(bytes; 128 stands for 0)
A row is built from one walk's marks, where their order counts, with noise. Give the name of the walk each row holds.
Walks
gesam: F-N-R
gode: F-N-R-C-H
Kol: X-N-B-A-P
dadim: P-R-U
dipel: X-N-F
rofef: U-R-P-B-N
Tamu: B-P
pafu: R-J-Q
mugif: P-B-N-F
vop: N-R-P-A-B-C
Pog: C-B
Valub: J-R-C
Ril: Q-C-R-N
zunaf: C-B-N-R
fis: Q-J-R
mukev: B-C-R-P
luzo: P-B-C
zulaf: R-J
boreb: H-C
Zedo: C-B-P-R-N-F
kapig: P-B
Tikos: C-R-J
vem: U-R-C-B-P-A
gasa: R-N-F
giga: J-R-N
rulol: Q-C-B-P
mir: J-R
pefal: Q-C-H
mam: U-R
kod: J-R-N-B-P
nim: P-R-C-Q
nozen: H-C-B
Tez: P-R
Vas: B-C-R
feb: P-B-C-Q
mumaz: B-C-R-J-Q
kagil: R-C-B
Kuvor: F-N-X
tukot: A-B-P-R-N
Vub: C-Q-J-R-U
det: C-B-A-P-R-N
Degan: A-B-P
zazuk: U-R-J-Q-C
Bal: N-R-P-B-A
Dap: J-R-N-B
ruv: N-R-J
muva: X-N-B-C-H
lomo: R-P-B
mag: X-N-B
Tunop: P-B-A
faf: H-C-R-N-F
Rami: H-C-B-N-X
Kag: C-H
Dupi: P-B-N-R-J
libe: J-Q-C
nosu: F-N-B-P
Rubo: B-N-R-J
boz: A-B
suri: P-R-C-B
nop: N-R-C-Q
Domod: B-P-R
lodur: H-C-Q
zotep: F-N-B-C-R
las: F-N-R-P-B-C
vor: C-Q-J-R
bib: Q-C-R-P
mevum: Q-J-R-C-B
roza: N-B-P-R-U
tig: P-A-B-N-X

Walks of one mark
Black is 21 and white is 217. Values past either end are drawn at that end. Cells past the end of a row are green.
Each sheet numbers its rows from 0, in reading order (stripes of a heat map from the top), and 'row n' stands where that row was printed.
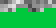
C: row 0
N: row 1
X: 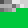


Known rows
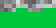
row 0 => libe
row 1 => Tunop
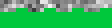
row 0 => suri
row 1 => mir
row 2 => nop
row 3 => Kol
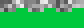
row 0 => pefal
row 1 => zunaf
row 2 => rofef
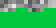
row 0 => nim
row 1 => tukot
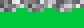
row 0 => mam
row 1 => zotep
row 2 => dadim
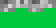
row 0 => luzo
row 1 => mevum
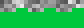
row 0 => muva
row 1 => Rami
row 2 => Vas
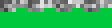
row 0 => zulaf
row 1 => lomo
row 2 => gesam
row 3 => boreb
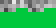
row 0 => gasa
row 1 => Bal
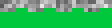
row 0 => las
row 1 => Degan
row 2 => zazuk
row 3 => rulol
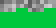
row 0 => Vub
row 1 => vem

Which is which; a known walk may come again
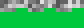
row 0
Tunop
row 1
zotep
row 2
lomo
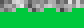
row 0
muva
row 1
Bal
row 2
gasa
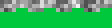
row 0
det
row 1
nosu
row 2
pefal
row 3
zulaf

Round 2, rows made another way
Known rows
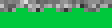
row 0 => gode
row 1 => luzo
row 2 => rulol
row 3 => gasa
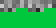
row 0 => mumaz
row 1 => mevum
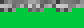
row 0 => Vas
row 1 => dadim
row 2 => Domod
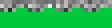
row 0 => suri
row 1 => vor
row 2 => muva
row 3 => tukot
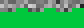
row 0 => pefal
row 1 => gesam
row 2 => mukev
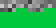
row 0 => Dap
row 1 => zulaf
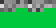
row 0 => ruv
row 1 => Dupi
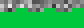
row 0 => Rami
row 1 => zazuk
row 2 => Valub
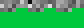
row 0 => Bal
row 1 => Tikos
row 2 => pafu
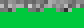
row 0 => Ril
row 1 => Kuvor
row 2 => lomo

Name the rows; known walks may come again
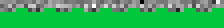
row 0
gasa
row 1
zotep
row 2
fis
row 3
Rami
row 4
Kuvor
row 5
Rubo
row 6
mevum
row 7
nop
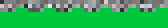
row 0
Tamu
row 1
Vub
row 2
Dap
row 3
feb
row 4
luzo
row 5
Domod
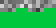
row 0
Kag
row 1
muva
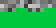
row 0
nosu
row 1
Vas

